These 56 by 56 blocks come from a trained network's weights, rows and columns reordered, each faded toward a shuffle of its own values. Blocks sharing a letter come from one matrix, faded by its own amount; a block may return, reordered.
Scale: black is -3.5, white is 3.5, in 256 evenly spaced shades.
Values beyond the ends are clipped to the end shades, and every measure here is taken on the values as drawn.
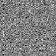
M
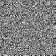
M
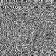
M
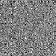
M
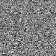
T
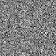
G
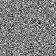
G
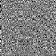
M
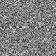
M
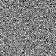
T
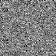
T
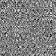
G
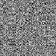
M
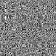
M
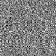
M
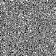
T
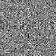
M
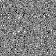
T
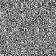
G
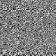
M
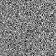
G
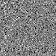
T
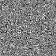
T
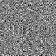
G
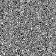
T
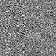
G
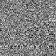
M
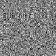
G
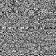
M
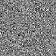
G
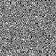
G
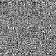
M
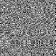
M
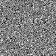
T
